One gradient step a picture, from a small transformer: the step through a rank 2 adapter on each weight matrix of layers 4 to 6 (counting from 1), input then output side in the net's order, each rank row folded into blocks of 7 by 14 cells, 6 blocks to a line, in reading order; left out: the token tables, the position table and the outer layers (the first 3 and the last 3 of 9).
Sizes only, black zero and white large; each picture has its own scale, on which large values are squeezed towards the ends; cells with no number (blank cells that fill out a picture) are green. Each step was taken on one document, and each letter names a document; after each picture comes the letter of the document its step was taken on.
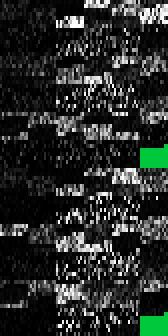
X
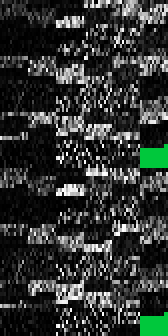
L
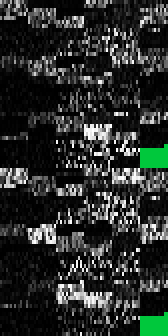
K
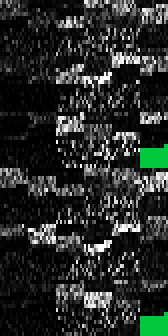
K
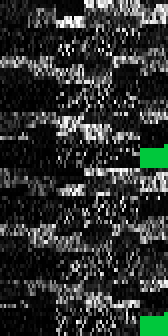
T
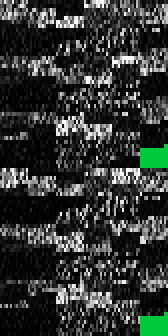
T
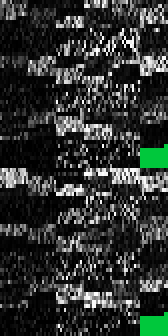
L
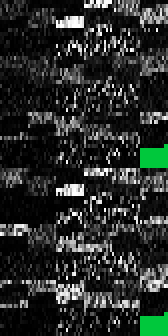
X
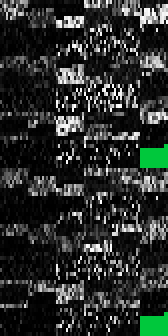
X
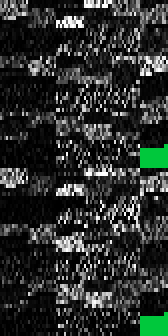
L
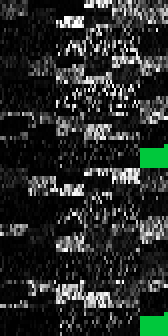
X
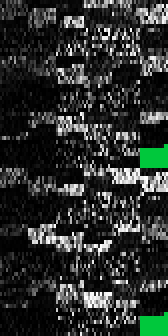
K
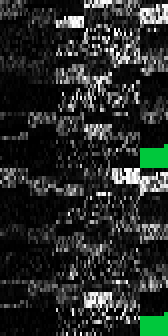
K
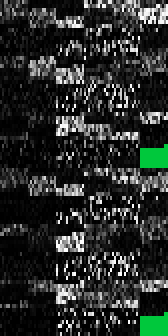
X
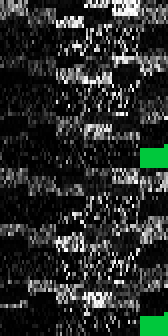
X
